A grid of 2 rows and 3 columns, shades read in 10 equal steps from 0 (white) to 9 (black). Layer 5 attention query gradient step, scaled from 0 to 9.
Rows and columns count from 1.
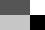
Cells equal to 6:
2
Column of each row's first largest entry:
1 3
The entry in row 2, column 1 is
2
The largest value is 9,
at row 2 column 3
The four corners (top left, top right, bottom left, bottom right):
6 0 2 9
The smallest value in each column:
2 2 0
